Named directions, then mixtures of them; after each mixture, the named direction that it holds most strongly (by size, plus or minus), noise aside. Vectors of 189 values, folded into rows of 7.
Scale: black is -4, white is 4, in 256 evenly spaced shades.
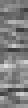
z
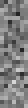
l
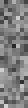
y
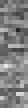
z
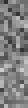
y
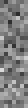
l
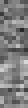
z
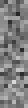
l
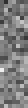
y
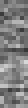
z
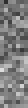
y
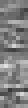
z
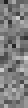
y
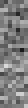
l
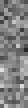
y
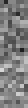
l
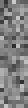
y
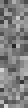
y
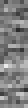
z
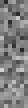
l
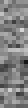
z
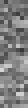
z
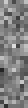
y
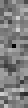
y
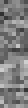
z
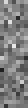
y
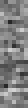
z
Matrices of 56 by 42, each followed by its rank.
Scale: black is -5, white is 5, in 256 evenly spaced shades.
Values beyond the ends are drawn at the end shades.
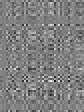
three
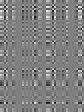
one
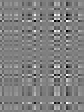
one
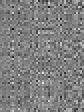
five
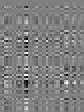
two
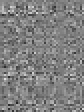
five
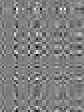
two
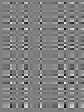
one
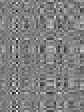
three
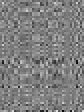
three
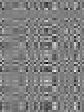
two
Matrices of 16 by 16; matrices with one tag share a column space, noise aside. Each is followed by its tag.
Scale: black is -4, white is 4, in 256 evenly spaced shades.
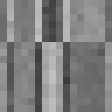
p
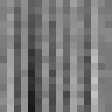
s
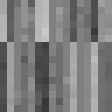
p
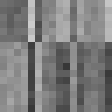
p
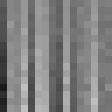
s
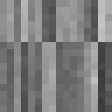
p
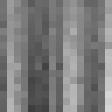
s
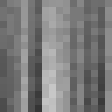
s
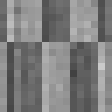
p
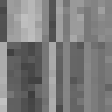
p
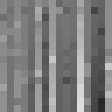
s
